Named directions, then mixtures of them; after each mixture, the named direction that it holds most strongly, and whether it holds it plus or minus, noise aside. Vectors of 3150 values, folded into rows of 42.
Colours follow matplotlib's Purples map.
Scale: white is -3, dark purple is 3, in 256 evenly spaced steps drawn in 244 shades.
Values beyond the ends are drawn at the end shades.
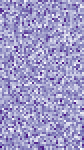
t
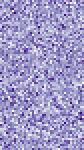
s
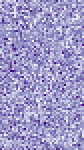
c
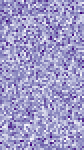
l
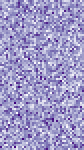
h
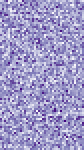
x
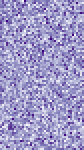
l, plus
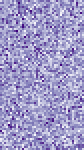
h, plus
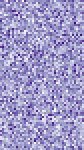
x, minus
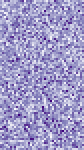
l, minus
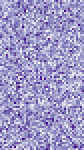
h, plus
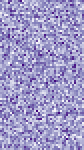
x, minus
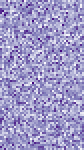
t, plus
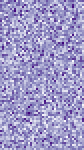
l, plus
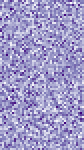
s, plus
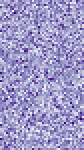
s, plus
